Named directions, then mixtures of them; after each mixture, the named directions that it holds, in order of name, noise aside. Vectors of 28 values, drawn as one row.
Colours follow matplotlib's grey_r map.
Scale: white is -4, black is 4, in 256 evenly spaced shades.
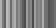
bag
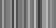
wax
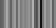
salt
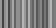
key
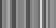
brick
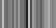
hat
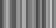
brick, key, salt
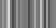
bag, brick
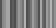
brick, salt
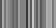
brick, hat, salt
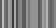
key, wax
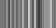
key, wax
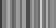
brick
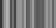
brick, salt
